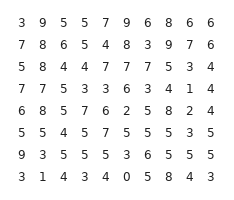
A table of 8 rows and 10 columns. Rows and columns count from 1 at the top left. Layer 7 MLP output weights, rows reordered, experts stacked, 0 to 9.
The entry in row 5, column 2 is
8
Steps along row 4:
same down down same up down up down up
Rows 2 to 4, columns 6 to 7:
8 3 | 7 7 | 6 3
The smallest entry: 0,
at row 8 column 6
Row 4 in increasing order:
1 3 3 3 4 4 5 6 7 7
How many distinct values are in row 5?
6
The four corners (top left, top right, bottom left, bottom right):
3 6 3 3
